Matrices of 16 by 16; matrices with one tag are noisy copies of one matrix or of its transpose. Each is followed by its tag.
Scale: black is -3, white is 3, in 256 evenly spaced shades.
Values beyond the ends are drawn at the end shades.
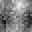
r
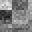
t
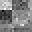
t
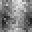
r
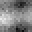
r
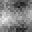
r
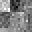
t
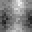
r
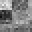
t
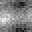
r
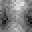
r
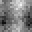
r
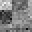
t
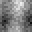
r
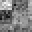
t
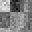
t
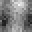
r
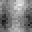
r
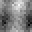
r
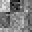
t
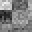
t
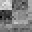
t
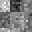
t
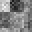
t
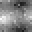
r
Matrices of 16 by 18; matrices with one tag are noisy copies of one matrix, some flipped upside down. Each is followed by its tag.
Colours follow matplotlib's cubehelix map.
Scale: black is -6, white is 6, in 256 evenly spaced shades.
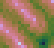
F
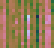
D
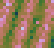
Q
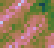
F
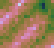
F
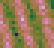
Q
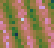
Q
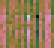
D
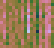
D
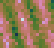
Q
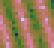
Q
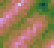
F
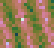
Q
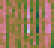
D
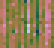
D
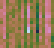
D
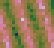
Q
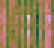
D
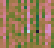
D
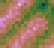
F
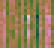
D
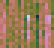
D
